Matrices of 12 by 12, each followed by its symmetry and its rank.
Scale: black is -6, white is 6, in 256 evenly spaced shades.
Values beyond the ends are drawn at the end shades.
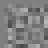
antisymmetric, rank two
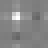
symmetric, rank one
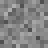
symmetric, full rank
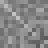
symmetric, full rank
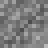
symmetric, full rank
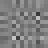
antisymmetric, rank two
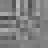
antisymmetric, rank two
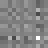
symmetric, rank two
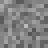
symmetric, full rank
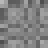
symmetric, rank two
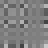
symmetric, rank one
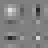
symmetric, rank one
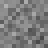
symmetric, full rank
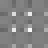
symmetric, rank one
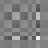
symmetric, rank one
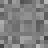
antisymmetric, rank two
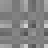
symmetric, rank one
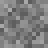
symmetric, full rank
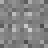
symmetric, rank two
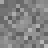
symmetric, full rank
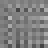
antisymmetric, rank two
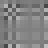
symmetric, rank one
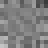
antisymmetric, rank two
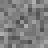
symmetric, full rank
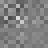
symmetric, rank two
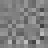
antisymmetric, rank two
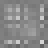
symmetric, rank two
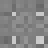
symmetric, rank two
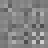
symmetric, rank two
